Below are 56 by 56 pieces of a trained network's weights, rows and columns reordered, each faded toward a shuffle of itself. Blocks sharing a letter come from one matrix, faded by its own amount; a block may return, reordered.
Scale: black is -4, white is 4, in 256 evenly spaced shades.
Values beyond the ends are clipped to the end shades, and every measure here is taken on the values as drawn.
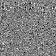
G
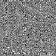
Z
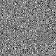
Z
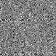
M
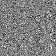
M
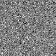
M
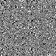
G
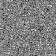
G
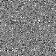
M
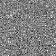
M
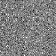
G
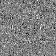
G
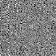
Z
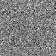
G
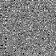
G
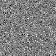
G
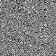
G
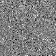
M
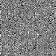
Z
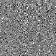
Z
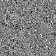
Z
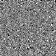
M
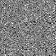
G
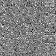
G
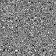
G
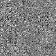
Z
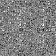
G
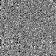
M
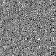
Z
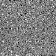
M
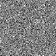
M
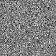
M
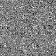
M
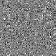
Z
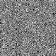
M
